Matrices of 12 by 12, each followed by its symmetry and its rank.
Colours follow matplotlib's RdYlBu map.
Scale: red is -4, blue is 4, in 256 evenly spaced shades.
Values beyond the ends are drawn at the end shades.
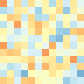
neither, full rank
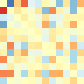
antisymmetric, rank two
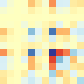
symmetric, rank two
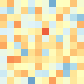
neither, full rank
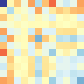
symmetric, rank two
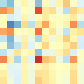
neither, rank two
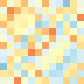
symmetric, full rank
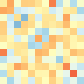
symmetric, full rank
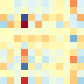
neither, rank two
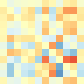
antisymmetric, rank two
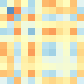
symmetric, rank two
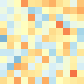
neither, full rank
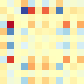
antisymmetric, rank two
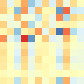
neither, rank two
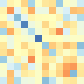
symmetric, full rank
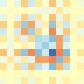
symmetric, rank two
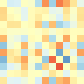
antisymmetric, rank two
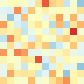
neither, full rank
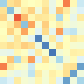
symmetric, full rank
